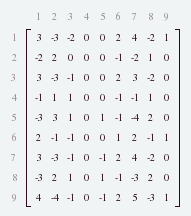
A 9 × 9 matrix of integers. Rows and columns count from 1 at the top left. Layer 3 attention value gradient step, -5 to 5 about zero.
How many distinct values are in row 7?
7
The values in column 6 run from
-1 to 2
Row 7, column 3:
-1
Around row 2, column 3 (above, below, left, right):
-2 -1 2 0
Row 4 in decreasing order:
1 1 1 0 0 0 -1 -1 -1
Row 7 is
3 -3 -1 0 -1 2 4 -2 0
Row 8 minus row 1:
-6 5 3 0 1 -3 -7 4 -1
